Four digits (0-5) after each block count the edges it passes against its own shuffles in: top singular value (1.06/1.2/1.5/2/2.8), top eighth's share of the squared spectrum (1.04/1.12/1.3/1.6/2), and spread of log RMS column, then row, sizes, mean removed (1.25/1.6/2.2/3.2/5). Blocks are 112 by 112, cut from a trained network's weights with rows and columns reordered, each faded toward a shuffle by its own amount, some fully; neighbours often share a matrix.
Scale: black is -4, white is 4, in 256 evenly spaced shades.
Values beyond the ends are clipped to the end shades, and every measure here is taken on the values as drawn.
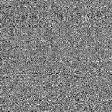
3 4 1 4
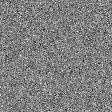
0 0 0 0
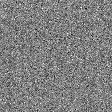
0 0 0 0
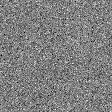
0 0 0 0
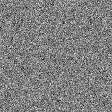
2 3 0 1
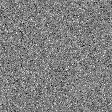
0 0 0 0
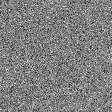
1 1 0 0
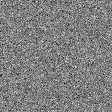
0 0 0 0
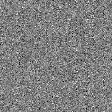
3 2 3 0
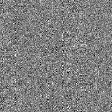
3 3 3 1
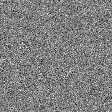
2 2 1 0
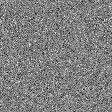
1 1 0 0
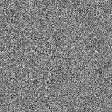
3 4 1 2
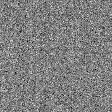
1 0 0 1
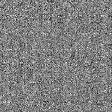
2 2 0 2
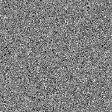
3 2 2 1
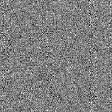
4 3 3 1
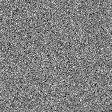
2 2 0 1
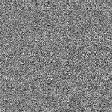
3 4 2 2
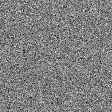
0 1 0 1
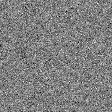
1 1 0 1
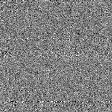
2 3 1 3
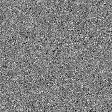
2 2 0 1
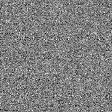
2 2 0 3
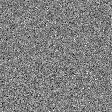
1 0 0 0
